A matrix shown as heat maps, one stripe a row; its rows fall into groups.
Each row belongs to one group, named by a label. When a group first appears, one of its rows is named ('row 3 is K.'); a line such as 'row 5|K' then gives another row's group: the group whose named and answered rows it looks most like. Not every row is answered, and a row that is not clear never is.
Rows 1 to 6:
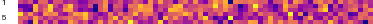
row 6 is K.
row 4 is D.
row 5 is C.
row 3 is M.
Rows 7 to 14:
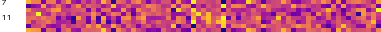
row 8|M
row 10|D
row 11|K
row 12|K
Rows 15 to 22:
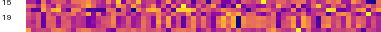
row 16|C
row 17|M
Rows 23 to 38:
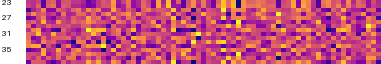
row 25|M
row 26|K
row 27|M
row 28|C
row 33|K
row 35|M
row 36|C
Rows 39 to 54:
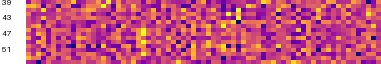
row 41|C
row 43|C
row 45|K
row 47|D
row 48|K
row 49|D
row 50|K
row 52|D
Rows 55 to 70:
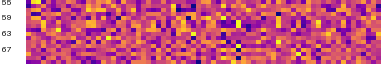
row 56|M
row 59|K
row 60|C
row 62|M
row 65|K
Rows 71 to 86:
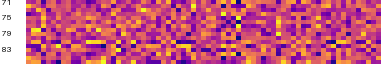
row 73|D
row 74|M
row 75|C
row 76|K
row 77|C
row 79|K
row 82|M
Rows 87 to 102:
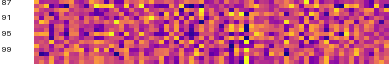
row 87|D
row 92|K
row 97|C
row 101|C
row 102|C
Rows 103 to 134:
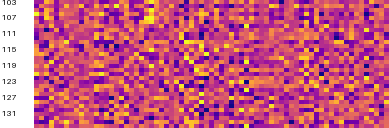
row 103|D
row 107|D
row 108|D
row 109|C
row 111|M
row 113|M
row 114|K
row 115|D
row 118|C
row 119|D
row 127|M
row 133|M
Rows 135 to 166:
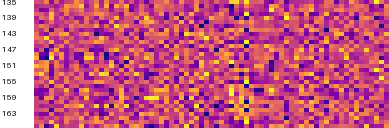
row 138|C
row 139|K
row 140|D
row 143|M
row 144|D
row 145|C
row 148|K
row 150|K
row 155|C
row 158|M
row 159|D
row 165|C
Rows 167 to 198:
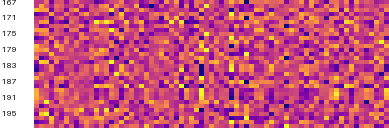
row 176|M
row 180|C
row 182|K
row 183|M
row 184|M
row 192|D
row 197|M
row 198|K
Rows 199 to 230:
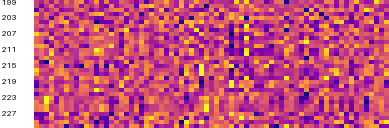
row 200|D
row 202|D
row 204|M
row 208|C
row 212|C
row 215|K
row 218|C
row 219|M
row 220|M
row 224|D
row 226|D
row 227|M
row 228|D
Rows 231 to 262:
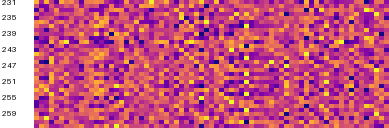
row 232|D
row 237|C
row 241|M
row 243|M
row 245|C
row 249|C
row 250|K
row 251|C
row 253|D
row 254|C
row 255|K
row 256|M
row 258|C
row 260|D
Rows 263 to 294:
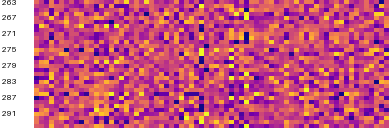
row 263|K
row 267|C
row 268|M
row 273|K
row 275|K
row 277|M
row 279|K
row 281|C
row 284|C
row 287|M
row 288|C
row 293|K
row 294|C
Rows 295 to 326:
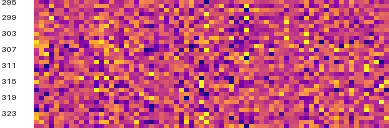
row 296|C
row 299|C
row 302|C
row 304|K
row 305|D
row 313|D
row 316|K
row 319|D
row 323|D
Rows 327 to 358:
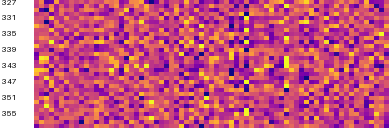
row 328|K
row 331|C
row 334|C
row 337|C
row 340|M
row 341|K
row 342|K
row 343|K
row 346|D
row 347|C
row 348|K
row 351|D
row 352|D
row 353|D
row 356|D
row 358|M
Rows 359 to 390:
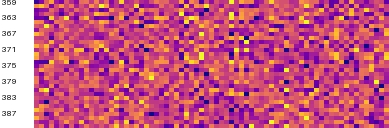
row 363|M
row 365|D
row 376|K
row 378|D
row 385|K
